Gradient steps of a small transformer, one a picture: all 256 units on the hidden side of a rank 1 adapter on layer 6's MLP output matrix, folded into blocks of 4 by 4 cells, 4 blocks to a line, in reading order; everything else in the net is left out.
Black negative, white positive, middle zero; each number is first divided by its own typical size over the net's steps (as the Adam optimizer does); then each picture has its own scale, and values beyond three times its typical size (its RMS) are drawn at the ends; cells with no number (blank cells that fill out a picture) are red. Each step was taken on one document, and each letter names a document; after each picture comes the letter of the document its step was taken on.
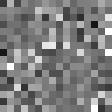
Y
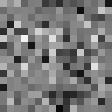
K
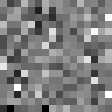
Y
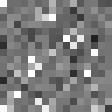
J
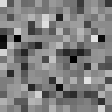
K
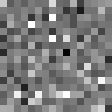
K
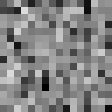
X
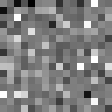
X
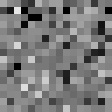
X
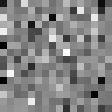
J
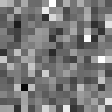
J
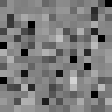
J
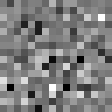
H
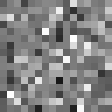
H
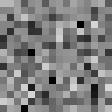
Y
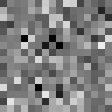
Y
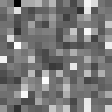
X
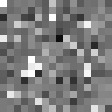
J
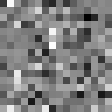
Y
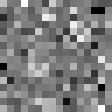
J
